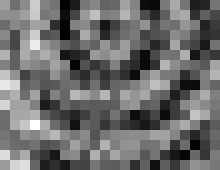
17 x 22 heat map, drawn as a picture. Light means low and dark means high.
Average level on the scale: 60%. Odd rows or columns: none. Rings: centred on the top middle. Seam: vertical, 20% of the way across, the right part higher.
